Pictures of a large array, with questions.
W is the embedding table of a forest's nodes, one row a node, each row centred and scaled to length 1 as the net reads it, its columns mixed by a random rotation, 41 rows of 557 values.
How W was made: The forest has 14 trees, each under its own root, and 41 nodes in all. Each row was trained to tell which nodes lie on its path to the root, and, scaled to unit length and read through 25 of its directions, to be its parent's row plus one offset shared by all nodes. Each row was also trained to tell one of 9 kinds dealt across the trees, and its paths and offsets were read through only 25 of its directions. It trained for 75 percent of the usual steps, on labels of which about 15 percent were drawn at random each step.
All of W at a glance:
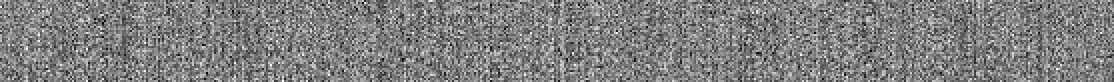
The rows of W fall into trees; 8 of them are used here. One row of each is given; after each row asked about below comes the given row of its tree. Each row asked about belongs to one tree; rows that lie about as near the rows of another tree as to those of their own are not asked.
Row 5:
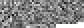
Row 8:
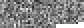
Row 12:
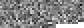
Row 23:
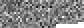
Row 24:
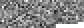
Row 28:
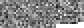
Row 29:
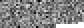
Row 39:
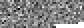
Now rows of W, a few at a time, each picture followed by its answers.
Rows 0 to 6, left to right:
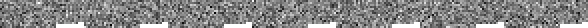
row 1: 12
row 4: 23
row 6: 5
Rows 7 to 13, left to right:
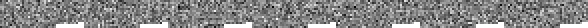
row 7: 24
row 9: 29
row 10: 29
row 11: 5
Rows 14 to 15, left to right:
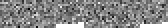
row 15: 5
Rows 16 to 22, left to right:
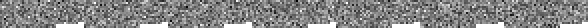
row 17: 28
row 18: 5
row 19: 39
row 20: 28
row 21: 29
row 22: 39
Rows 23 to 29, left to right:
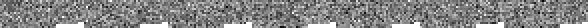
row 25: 24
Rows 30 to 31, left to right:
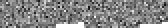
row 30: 24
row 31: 12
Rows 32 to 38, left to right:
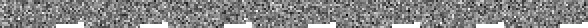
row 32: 8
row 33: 39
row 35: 29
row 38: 12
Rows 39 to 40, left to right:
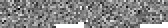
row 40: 24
